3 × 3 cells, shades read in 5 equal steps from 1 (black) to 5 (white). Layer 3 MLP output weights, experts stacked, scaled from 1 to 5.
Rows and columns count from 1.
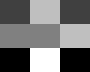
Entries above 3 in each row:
1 1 1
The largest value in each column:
3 5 4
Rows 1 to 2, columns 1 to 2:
2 4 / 3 3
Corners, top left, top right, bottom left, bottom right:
2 2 1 1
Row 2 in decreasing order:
4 3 3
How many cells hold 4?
2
